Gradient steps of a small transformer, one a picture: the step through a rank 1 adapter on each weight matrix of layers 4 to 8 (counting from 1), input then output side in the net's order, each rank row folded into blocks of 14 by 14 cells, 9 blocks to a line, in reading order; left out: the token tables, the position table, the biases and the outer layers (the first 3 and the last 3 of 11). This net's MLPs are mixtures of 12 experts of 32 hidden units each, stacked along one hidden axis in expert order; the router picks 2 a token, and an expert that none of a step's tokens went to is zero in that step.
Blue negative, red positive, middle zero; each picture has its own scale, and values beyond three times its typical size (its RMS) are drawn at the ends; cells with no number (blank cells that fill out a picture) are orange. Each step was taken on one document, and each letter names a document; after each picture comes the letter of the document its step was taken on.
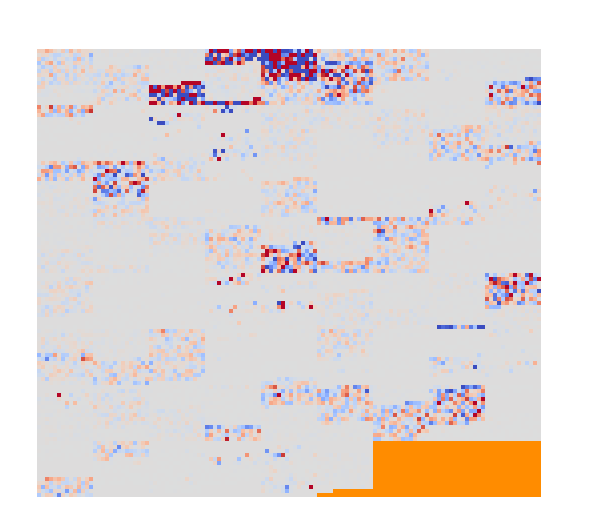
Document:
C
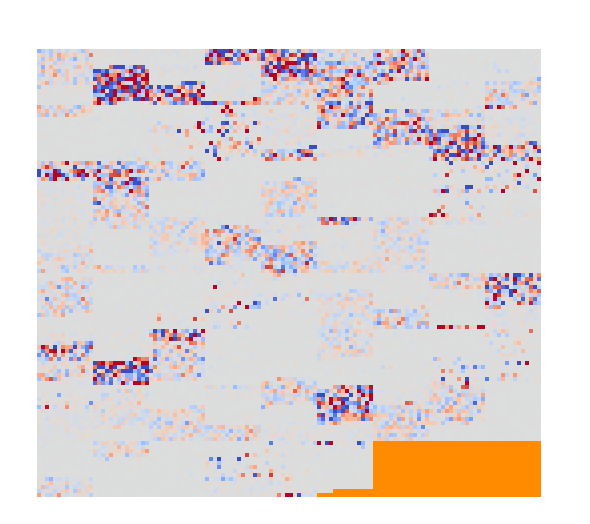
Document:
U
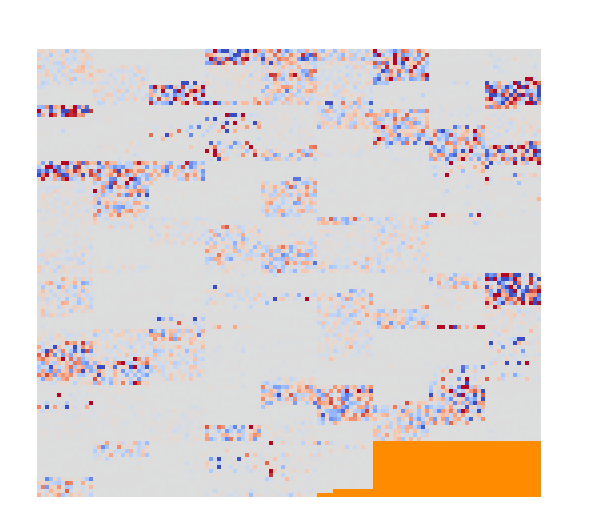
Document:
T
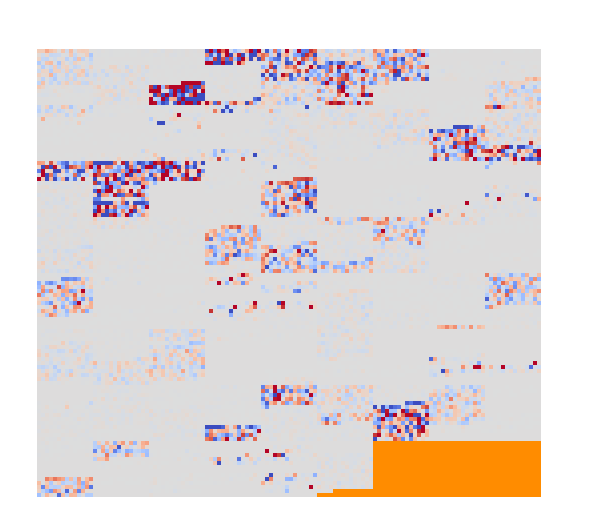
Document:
C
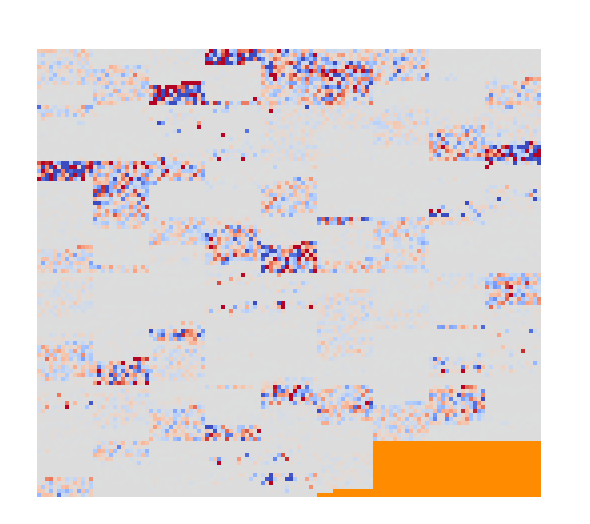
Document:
C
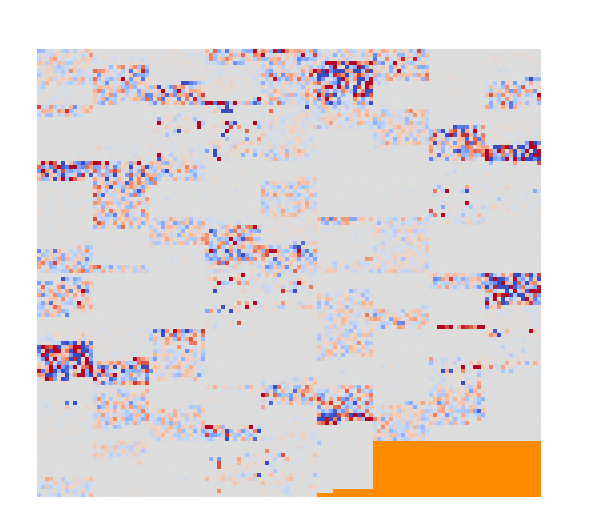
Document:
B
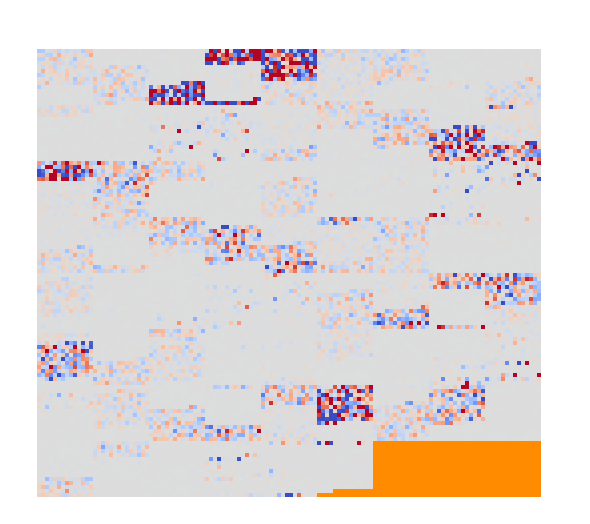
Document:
T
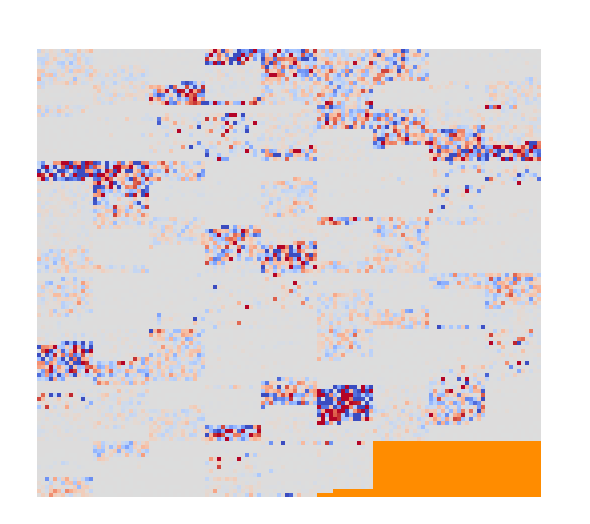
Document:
U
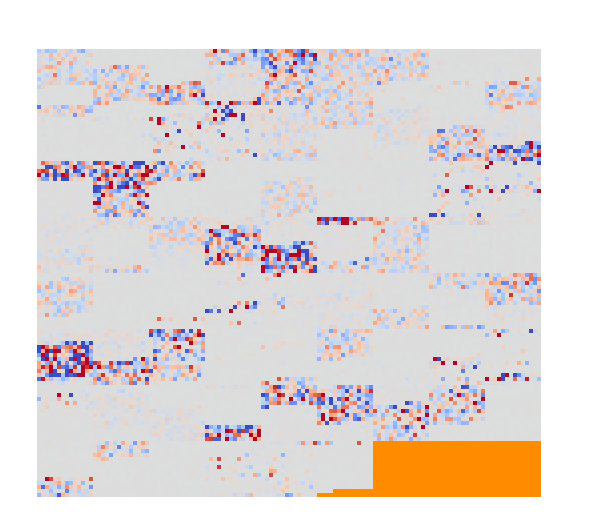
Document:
B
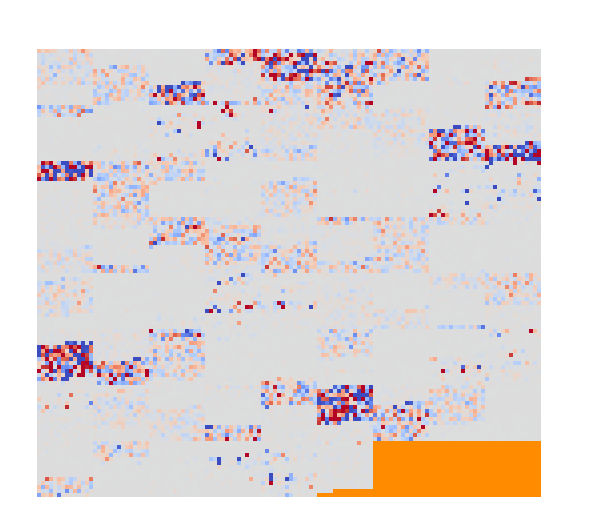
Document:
B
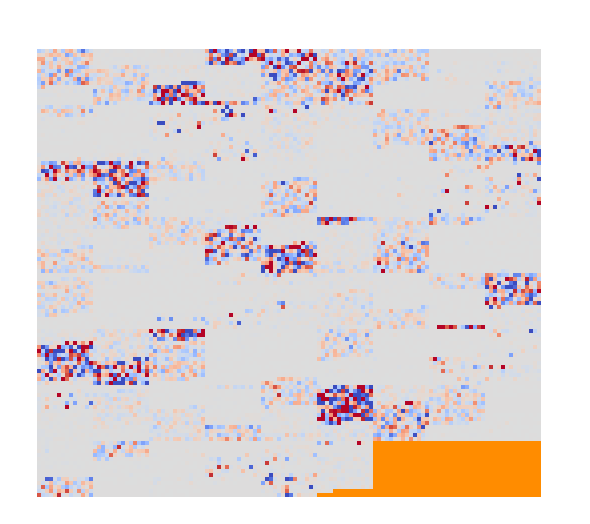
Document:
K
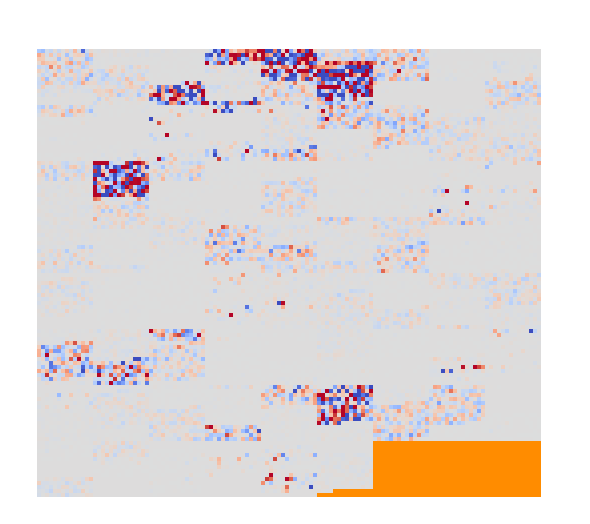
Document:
K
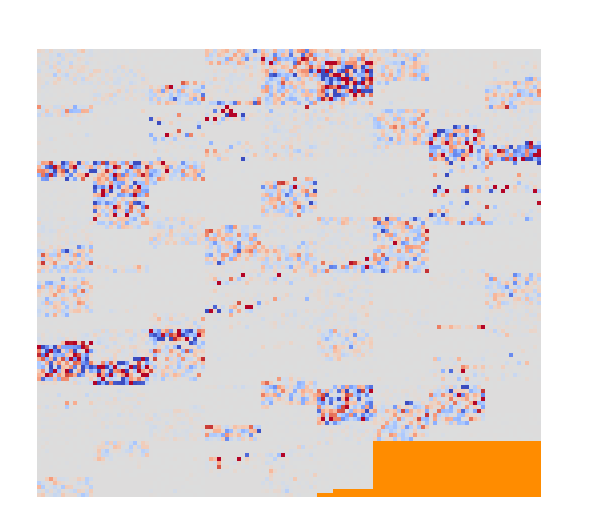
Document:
B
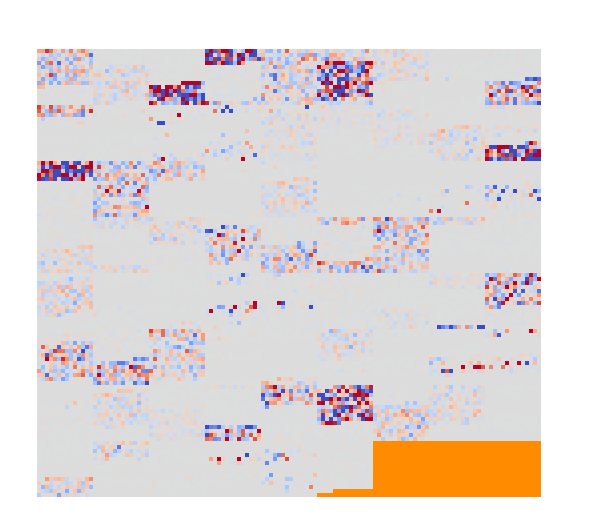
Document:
C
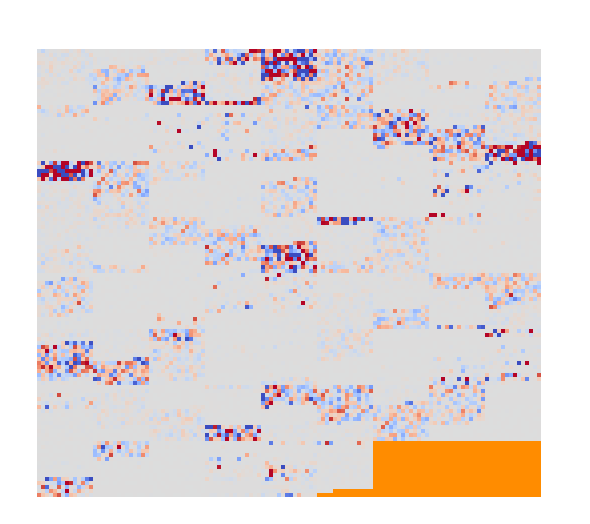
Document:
U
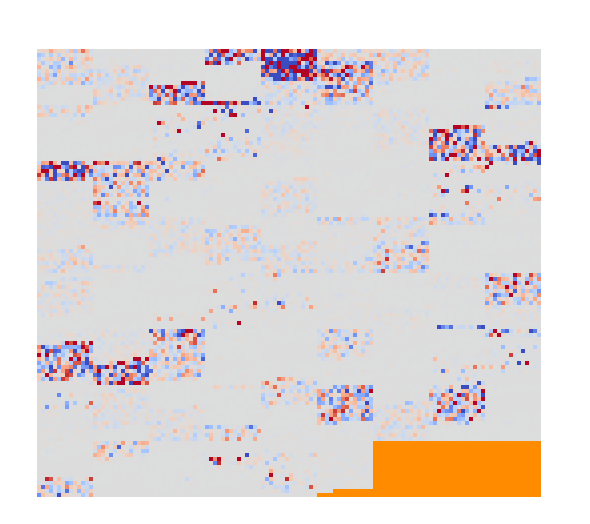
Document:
K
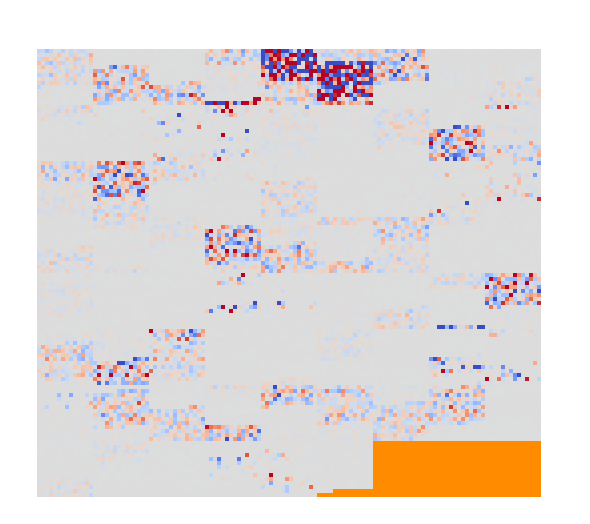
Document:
B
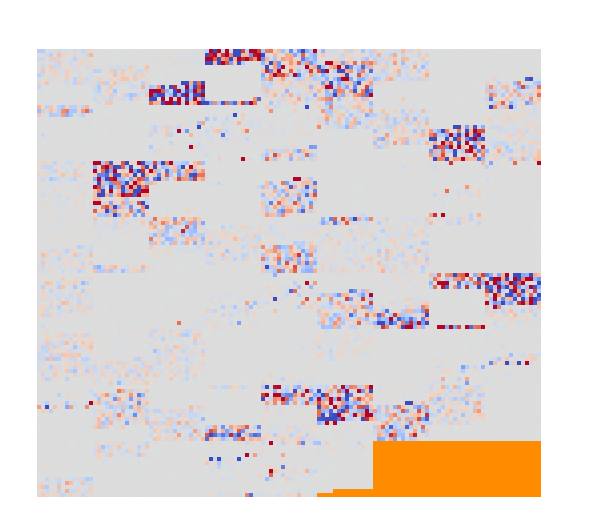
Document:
T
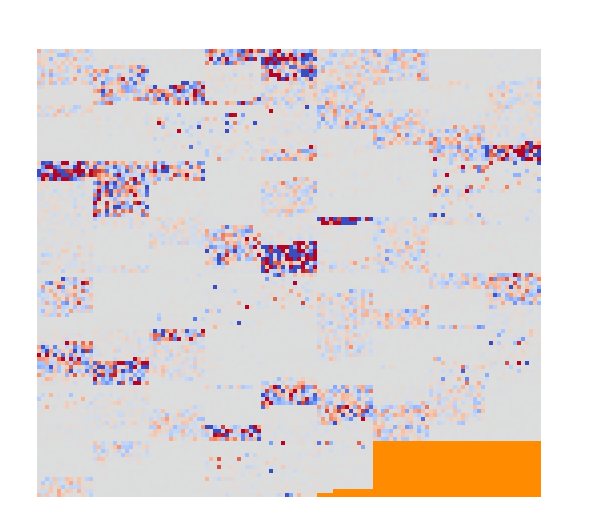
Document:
U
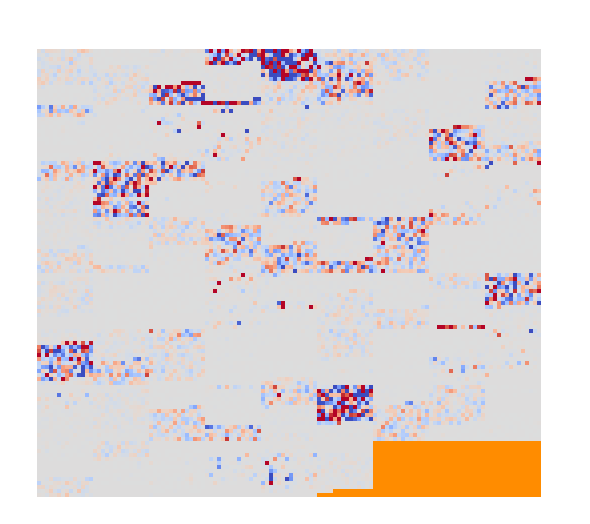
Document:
K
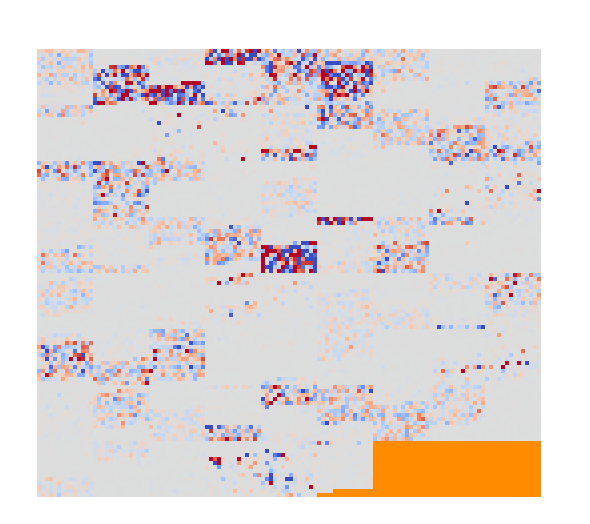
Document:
C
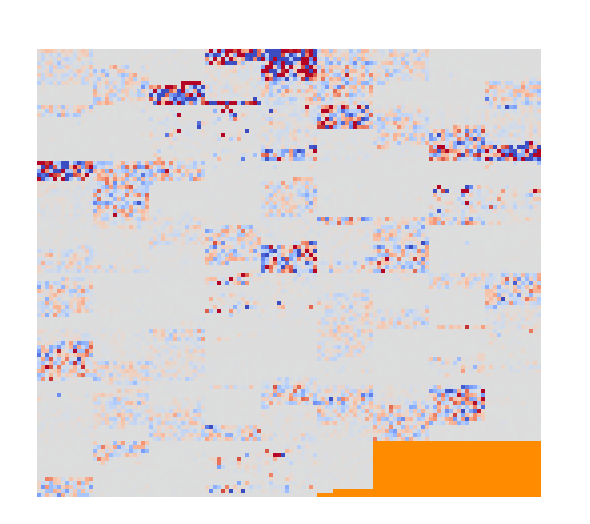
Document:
C
